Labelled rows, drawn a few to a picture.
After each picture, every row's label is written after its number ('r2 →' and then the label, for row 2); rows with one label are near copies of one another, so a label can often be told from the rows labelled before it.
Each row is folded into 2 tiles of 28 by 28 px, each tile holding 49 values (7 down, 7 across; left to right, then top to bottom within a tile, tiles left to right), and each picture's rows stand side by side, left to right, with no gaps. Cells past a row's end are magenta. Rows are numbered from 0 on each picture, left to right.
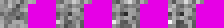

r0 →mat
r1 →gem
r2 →gem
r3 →gem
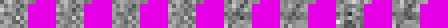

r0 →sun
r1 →sun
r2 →sun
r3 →sun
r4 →mat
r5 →mat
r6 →gem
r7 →mat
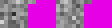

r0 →gem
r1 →sun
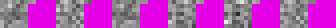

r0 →mat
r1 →sun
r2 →mat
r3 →gem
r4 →gem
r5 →sun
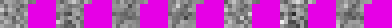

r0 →sun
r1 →gem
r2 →mat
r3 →mat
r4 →sun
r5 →gem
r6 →mat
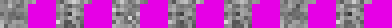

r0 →mat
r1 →gem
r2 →sun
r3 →gem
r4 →gem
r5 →mat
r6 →gem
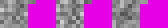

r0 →sun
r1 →sun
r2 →mat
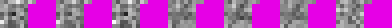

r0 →gem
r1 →gem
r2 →gem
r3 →mat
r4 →mat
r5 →mat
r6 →sun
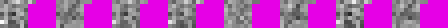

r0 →gem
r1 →mat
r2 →gem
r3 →gem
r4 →sun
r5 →mat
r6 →gem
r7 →mat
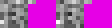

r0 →gem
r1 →gem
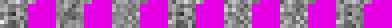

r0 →gem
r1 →mat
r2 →sun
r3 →gem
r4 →sun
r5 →sun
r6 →gem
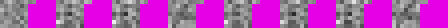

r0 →sun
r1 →gem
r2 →gem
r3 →mat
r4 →gem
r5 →gem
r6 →gem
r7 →mat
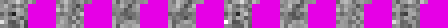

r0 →gem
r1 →sun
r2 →mat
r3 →mat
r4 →gem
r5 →mat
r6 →sun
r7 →gem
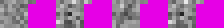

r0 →sun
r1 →gem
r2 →mat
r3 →gem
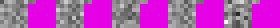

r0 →sun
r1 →sun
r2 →mat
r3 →sun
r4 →gem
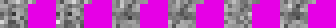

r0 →gem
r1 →gem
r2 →mat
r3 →mat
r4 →sun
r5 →mat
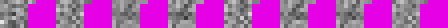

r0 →gem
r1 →sun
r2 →mat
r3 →mat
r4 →sun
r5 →mat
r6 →mat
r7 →sun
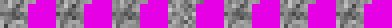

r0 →mat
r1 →mat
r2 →mat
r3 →sun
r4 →mat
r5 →mat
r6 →mat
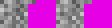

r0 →sun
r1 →sun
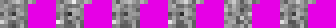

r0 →gem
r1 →gem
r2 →gem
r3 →gem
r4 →sun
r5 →gem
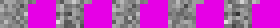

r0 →sun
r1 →gem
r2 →sun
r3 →mat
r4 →gem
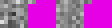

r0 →gem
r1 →sun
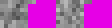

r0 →mat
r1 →sun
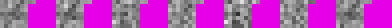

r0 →mat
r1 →mat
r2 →gem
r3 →sun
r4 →gem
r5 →sun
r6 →mat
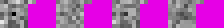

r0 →gem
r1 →sun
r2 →gem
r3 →mat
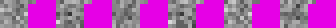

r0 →sun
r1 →gem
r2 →mat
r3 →gem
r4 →sun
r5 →mat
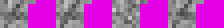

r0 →mat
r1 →mat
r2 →sun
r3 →mat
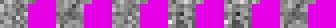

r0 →sun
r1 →mat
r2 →sun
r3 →gem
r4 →gem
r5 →mat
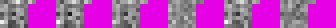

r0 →gem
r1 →gem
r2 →gem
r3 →sun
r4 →gem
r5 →mat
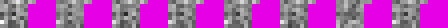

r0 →gem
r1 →gem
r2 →gem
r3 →gem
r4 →gem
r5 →gem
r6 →mat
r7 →gem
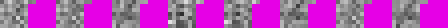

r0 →sun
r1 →sun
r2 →mat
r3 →gem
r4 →gem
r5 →mat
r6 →sun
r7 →mat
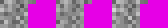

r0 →sun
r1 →sun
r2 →sun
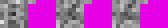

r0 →gem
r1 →mat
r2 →mat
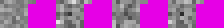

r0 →sun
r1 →gem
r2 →mat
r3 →gem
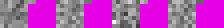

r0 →mat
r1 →sun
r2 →gem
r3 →sun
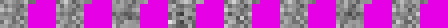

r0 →sun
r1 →sun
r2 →mat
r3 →gem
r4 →sun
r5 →sun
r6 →mat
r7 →sun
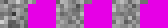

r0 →gem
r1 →sun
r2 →sun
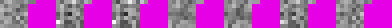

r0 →sun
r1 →gem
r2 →gem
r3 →mat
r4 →mat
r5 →gem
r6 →sun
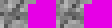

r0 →mat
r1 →mat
